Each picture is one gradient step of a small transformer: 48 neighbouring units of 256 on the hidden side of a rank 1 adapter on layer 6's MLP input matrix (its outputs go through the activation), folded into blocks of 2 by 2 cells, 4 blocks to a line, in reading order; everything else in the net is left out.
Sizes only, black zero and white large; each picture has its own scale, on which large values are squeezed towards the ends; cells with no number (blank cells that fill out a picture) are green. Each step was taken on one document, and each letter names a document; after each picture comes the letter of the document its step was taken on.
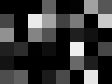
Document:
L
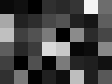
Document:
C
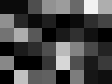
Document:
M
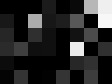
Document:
L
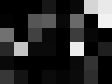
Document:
L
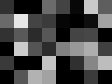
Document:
M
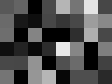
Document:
C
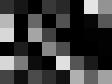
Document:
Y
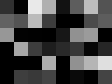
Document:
M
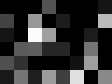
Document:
Y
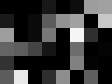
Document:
L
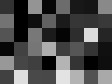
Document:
Y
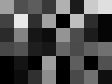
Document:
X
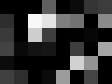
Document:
L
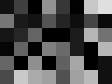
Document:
C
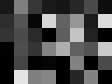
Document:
X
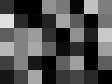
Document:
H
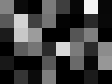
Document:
M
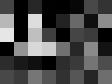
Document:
Y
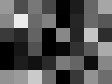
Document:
X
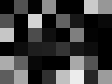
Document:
Y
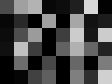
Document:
X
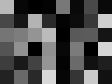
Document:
C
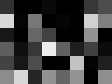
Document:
Y
